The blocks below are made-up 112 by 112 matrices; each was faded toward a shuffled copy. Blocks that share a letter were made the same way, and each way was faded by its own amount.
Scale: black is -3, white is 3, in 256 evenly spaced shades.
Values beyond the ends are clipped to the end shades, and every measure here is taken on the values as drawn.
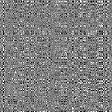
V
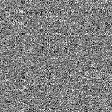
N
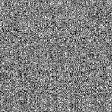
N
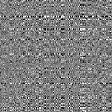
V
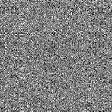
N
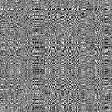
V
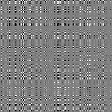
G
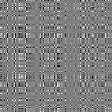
G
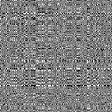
V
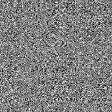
N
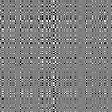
G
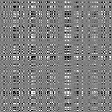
G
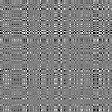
G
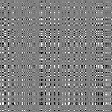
G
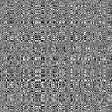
V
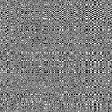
V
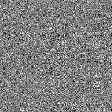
N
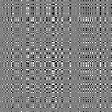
G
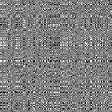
V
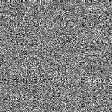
N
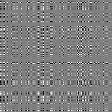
G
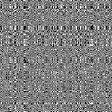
V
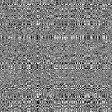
V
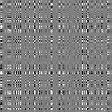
G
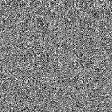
N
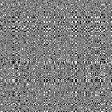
V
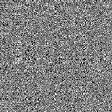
N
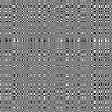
G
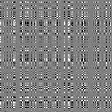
G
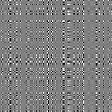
G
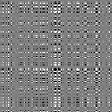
G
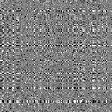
V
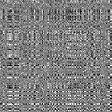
V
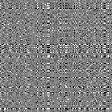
V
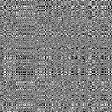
V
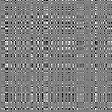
G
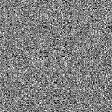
N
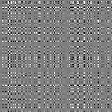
G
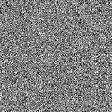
N
